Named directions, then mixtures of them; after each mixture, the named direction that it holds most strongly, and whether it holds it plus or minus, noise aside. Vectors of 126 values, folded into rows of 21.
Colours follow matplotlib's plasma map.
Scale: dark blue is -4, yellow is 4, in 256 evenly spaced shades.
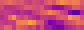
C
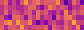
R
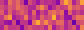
R, minus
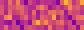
R, minus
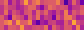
R, plus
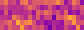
R, plus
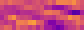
C, plus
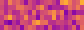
R, minus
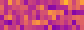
R, minus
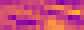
C, minus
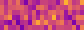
R, minus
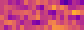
C, minus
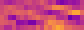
C, minus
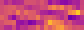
C, minus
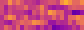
C, plus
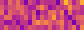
R, minus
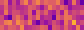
R, plus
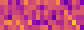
R, plus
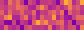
R, minus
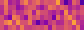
R, plus
